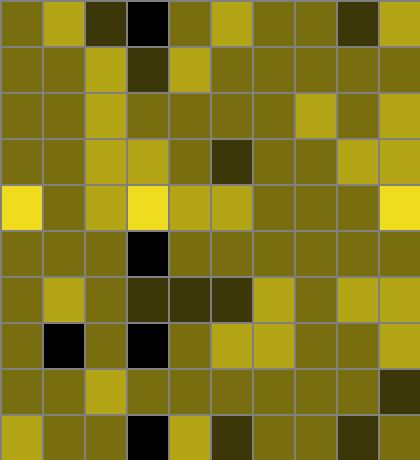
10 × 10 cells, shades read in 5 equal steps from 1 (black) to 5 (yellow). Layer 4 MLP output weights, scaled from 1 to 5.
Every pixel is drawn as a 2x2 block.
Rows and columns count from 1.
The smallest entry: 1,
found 5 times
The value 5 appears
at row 5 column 1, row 5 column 4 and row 5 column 10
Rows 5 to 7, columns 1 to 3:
5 3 4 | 3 3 3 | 3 4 3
